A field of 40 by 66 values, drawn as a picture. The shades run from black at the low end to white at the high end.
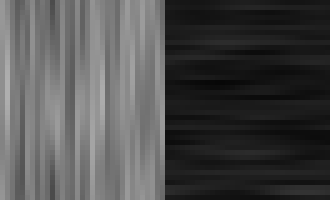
It is made of 1 by 2 panels. Panel 1,1: middling, streaked downward. Panel 1,2: very low, streaked across, faint in contrast.
